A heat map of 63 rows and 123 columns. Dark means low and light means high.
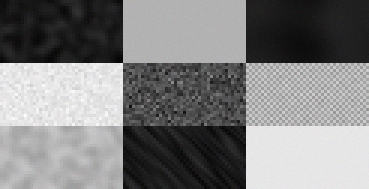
It is made of 3 by 3 panels. Panel 1,1: very low, blotchy, faint in contrast. Panel 1,2: high, flat. Panel 1,3: very low, smooth, faint in contrast. Panel 2,1: very high, fine-grained, faint in contrast. Panel 2,2: low, fine-grained. Panel 2,3: high, checkered. Panel 3,1: high, blotchy, faint in contrast. Panel 3,2: very low, slanting down to the right, faint in contrast. Panel 3,3: very high, flat.
